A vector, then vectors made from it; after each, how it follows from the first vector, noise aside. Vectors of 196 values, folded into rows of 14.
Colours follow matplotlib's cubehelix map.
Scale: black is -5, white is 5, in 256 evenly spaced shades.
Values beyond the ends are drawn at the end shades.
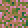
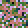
scaled up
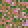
negated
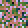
scaled up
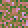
negated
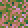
sign-scrambled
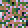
scaled up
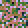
scaled up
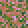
sign-scrambled
